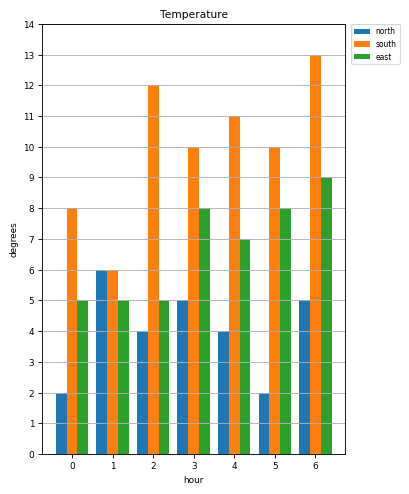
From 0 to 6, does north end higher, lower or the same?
higher
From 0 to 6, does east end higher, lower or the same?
higher
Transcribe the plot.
Title: Temperature
x-axis: hour, ticks 0 1 2 3 4 5 6
y-axis: degrees, ticks 0 1 2 3 4 5 6 7 8 9 10 11 12 13 14
Legend: north, south, east
Values:
north: 2 6 4 5 4 2 5
south: 8 6 12 10 11 10 13
east: 5 5 5 8 7 8 9
